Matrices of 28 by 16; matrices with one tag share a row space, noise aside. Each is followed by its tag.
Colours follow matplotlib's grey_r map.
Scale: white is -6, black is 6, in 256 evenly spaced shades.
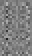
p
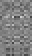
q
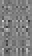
p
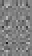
p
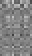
q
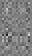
p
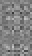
q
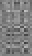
q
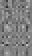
p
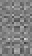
q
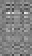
q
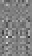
p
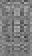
q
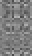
q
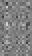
p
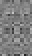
q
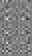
p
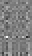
p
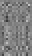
p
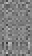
p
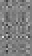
p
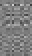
q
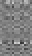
q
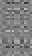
q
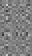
p
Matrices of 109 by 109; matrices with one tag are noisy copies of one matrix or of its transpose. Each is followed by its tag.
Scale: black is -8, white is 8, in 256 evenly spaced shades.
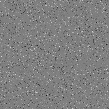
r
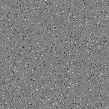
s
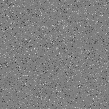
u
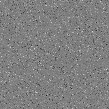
r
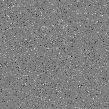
u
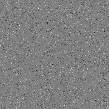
s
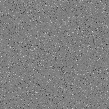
r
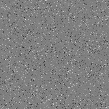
s
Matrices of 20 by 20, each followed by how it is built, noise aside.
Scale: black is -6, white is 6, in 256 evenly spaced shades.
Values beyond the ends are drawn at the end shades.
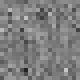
low rank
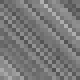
Toeplitz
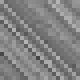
Toeplitz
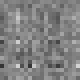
low rank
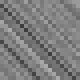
Toeplitz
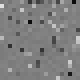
sparse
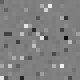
sparse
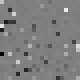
sparse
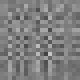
low rank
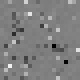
sparse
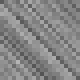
Toeplitz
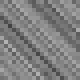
Toeplitz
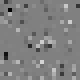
sparse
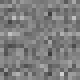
low rank
